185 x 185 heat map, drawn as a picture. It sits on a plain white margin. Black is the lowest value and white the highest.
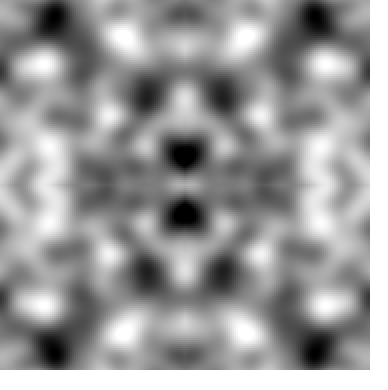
The field is smooth, with broad soft blobs. There is no seam. No overall slope runs across the table. The ninth with the lowest average is the centre. It mirrors both left to right and top to bottom.
